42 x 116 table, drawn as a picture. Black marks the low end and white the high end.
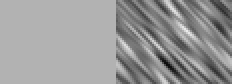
It is made of 1 by 2 panels. Panel 1,1: high, flat. Panel 1,2: middling, slanting down to the right, strong in contrast.
